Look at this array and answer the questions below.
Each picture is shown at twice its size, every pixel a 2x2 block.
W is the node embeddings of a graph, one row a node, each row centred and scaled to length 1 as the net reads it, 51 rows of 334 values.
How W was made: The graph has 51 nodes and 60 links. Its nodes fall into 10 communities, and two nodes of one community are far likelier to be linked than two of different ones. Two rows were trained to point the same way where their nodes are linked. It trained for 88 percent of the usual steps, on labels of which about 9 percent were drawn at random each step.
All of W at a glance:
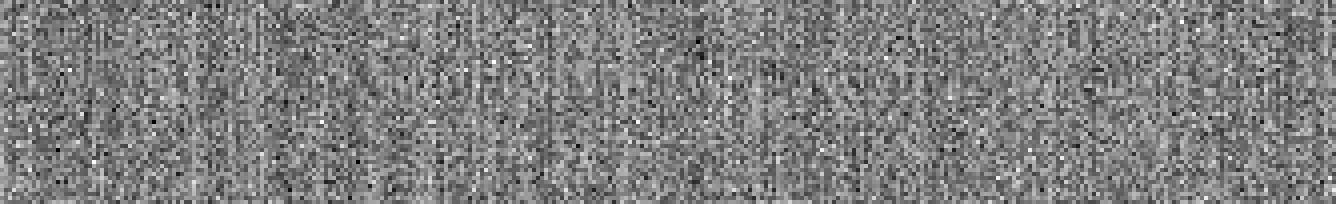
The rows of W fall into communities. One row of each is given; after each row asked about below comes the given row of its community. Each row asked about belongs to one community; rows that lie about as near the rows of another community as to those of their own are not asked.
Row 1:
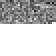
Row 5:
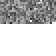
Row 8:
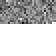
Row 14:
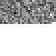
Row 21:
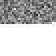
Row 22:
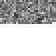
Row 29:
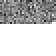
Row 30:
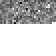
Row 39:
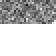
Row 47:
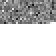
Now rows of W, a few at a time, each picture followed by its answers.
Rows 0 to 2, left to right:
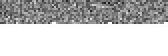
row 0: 29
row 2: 30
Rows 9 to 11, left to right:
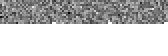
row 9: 47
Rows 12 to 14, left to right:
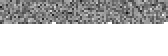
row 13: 29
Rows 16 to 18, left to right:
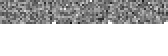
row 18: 5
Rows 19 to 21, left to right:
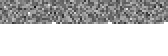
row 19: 21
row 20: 21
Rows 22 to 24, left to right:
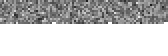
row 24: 14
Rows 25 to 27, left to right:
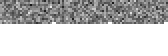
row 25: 5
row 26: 22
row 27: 47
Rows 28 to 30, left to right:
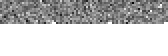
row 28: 39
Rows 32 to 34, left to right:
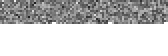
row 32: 1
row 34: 5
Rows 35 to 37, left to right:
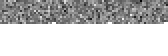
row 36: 8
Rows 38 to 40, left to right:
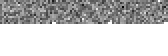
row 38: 47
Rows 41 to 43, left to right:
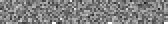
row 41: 30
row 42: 29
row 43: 5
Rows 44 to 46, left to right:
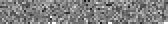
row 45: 30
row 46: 47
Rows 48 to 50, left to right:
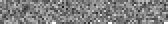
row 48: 39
